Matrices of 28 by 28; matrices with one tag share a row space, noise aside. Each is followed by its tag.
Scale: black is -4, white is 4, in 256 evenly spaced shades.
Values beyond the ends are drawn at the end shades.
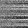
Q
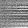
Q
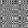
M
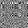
M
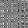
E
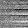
Q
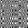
M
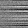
Q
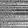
Q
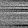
Q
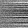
Q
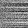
Q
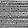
Q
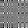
E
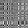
E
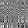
E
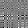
E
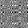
M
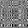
M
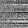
Q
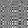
M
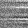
Q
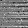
Q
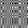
M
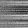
Q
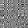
E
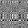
M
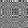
M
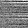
Q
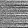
Q
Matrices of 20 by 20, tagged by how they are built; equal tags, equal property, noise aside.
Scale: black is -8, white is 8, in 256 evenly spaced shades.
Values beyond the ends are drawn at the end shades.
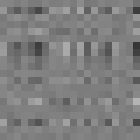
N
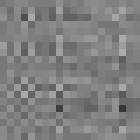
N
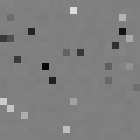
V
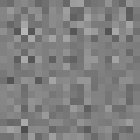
N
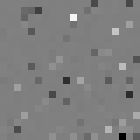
V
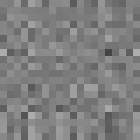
N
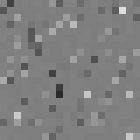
V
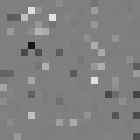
V
